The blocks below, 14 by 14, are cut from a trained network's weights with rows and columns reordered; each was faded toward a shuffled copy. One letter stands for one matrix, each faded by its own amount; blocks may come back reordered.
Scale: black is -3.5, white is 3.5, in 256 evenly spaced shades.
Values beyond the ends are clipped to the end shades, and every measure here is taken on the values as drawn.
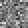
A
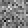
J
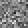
J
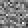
J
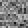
A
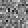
J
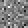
A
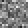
J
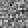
J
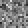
J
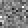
J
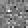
J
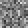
A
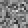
J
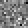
J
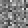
A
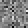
A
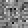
J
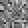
A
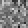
A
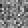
A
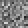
A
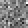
A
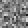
A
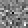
J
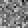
J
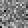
A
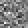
A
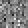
J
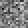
A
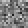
J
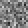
A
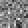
A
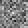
A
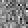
A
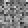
A
